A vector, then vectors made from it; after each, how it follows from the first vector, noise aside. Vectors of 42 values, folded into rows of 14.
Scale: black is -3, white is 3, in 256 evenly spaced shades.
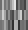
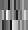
reversed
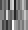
reversed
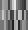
copied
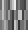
copied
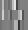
partly zeroed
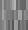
shrunk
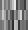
copied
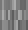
shrunk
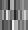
reversed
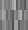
shrunk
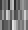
reversed
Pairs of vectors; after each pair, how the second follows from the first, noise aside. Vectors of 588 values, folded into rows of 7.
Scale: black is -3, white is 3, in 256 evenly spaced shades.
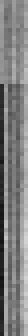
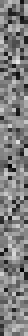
shuffled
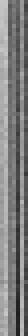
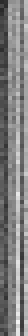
negated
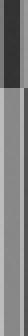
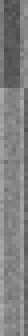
shrunk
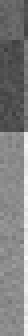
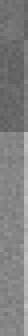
shrunk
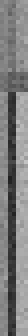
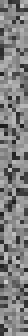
shuffled
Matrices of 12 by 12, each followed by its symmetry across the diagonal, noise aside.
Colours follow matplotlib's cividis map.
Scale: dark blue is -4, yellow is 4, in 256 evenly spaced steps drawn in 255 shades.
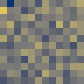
antisymmetric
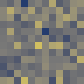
neither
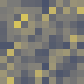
symmetric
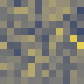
neither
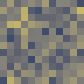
symmetric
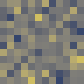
antisymmetric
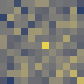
symmetric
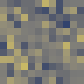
antisymmetric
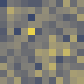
symmetric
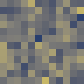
neither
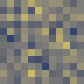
antisymmetric
